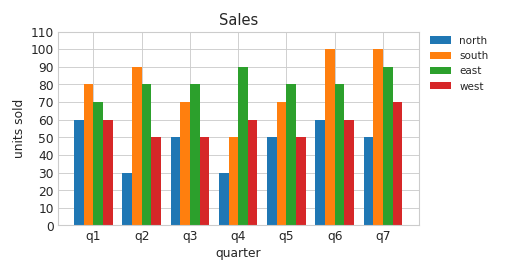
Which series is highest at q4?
east
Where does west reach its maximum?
q7
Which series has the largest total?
east
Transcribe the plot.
Title: Sales
x-axis: quarter, ticks q1 q2 q3 q4 q5 q6 q7
y-axis: units sold, ticks 0 10 20 30 40 50 60 70 80 90 100 110
Legend: north, south, east, west
Values:
north: 60 30 50 30 50 60 50
south: 80 90 70 50 70 100 100
east: 70 80 80 90 80 80 90
west: 60 50 50 60 50 60 70
